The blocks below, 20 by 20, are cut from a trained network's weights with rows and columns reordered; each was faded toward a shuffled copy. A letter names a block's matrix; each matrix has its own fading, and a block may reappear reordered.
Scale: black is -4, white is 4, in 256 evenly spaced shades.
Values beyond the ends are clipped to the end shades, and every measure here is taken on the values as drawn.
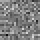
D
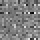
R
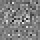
R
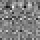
R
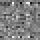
R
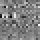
R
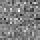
D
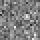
D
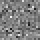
D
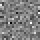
D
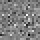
D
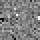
D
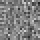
D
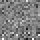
D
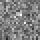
D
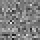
R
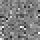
D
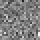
D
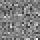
R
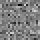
R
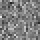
D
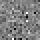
D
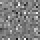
D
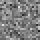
D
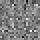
R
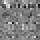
R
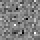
D
